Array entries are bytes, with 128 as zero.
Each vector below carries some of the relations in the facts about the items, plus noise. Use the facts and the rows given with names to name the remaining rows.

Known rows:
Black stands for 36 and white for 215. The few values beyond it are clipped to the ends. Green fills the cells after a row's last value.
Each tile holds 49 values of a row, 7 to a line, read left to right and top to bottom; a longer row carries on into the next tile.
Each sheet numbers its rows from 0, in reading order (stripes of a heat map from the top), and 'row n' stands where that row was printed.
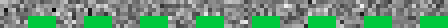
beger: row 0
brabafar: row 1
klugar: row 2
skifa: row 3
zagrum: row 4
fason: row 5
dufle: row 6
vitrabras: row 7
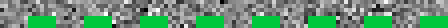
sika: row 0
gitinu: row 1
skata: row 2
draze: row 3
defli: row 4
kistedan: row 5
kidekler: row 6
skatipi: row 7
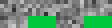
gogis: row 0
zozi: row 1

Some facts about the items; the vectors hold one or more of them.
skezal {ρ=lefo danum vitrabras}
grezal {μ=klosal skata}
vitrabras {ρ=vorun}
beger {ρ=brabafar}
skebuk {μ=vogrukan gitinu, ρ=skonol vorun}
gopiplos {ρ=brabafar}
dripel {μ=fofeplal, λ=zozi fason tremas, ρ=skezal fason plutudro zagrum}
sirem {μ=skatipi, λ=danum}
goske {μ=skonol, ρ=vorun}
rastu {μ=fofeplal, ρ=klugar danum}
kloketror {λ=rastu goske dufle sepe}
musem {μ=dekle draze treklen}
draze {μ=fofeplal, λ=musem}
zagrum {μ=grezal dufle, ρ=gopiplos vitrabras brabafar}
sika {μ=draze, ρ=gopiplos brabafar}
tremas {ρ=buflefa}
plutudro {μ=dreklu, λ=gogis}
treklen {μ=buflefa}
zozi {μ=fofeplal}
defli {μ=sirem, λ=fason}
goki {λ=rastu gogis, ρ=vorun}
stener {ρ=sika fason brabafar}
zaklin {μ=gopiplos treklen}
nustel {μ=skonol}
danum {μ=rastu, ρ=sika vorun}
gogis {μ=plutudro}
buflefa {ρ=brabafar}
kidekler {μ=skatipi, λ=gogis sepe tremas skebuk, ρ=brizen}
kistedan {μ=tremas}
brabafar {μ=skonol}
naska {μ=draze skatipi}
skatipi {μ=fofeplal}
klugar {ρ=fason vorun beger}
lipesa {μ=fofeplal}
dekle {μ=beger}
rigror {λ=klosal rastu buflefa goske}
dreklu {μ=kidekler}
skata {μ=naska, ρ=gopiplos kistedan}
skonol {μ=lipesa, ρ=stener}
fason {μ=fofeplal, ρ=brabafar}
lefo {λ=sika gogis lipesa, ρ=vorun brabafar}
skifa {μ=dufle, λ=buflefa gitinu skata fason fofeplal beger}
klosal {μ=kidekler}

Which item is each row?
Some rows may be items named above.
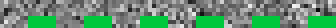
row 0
dekle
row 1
skezal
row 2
buflefa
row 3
skonol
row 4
dufle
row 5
sirem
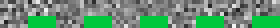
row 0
rastu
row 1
zozi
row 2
stener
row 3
buflefa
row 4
lipesa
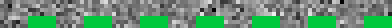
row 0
naska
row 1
skatipi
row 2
klugar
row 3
brizen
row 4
gitinu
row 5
vorun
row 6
vogrukan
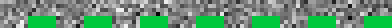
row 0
grezal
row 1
gopiplos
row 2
plutudro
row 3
lefo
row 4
skatipi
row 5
musem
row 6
skebuk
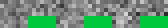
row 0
sepe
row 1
zaklin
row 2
dreklu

